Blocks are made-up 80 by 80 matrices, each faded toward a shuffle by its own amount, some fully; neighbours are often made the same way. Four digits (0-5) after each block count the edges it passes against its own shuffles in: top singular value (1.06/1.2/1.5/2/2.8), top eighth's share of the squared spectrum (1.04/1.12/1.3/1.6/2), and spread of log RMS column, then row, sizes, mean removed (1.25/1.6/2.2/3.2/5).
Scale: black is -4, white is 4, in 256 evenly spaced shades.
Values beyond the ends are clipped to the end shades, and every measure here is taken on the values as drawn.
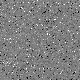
0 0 0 0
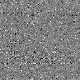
3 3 0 2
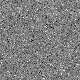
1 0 0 0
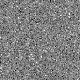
3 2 0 0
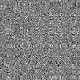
4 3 2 2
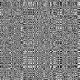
5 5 4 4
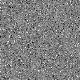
3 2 1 1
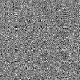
4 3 2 2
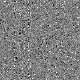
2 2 2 0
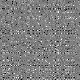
4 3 2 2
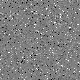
2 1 0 0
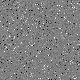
0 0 0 0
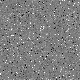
1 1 0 0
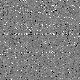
3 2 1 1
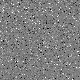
1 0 0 0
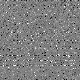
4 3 1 2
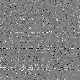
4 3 0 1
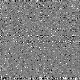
4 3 1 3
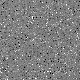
2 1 0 0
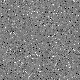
2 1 0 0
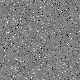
0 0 0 0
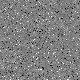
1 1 0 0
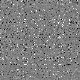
2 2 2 2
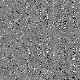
2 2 2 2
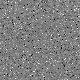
0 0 0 0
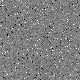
0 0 0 0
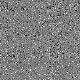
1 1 2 1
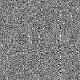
4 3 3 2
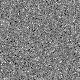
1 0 0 0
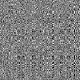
4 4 3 2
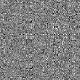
4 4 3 2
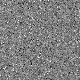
1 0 0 0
